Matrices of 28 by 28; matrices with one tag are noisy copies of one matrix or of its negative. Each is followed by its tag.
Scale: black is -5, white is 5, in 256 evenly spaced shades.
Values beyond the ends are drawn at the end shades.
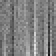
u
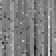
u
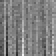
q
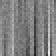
u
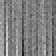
q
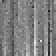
u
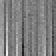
q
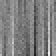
u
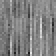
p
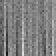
q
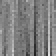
u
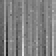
q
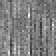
p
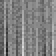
q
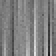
u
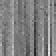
u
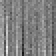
q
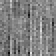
p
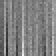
q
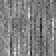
p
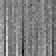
q
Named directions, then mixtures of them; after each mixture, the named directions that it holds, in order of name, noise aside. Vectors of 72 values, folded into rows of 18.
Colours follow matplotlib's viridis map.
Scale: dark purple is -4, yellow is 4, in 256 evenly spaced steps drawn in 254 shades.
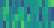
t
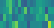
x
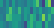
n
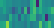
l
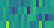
l, t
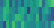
t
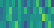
n, x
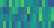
t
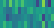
n, t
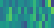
l, n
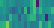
l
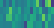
n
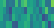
n, x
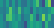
n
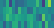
n, t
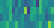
l, x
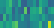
l, x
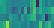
l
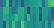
t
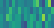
n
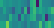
l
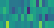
l, t
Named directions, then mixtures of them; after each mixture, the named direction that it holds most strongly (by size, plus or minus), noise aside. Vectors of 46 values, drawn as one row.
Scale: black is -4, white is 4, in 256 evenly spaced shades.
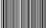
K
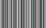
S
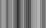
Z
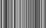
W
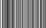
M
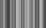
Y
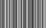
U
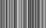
U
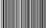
K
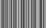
S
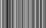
M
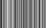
M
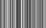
Y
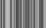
Y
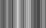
Z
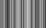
Y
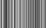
W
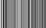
K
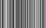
W
